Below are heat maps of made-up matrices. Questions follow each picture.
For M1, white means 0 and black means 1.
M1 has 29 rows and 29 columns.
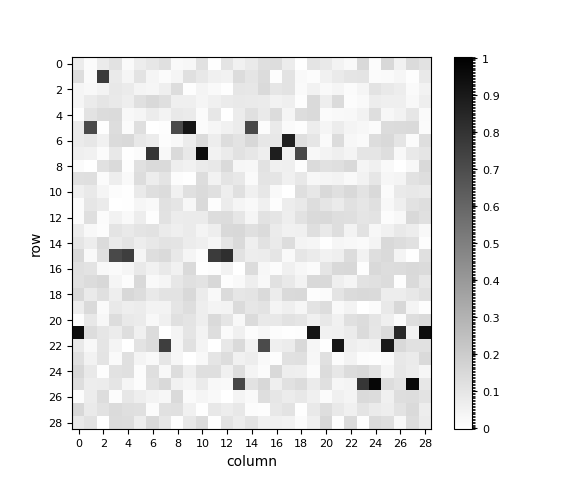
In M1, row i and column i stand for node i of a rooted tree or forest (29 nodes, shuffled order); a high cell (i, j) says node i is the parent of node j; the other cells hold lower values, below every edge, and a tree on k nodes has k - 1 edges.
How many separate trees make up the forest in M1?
3
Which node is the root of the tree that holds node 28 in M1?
22
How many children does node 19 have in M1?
0
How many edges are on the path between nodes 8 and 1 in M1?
2
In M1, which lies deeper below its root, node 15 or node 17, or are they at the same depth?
node 17
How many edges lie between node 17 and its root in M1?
3
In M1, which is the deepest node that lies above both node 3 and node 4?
15
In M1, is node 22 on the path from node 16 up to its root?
yes
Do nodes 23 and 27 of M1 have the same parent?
yes
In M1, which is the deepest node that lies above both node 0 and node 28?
21
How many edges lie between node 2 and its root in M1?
2
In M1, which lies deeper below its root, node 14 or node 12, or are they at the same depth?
node 12
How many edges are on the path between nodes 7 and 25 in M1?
2
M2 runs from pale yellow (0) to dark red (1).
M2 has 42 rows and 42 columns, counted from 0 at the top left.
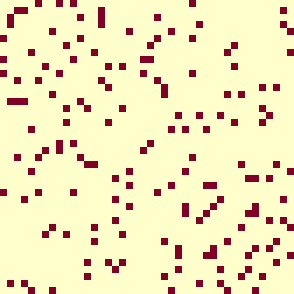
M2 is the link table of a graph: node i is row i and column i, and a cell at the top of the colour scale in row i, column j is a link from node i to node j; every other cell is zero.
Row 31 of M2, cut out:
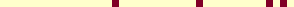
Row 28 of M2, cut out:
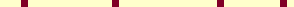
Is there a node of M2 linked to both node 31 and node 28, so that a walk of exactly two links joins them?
yes
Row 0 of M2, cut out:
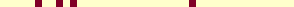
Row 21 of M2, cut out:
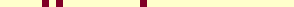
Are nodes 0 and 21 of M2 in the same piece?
yes
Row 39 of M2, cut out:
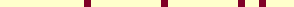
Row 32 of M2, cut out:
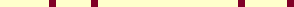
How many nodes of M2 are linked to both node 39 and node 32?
1
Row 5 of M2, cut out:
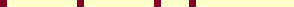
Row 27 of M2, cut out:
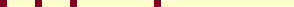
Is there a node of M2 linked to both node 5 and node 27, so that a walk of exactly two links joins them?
yes
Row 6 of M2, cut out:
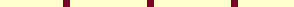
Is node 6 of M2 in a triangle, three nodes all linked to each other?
yes
